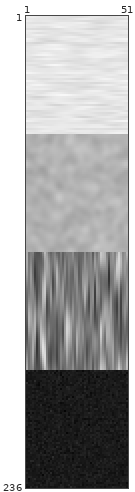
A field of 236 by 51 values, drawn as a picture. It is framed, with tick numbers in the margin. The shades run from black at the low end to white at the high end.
It is made of 4 by 1 panels. Panel 1,1: very high, streaked across, faint in contrast. Panel 2,1: high, blotchy, faint in contrast. Panel 3,1: middling, streaked downward, strong in contrast. Panel 4,1: very low, fine-grained, faint in contrast.
